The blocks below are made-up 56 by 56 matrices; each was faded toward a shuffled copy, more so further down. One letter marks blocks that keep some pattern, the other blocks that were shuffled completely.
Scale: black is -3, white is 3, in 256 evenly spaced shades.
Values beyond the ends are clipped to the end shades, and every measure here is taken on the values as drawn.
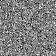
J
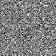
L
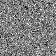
J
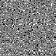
L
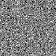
L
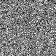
J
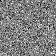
J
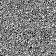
J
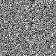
L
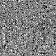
L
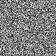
J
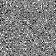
L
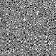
L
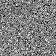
J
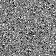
J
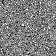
J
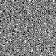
L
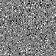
L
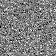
J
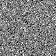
J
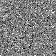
J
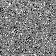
J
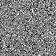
J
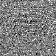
L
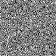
L
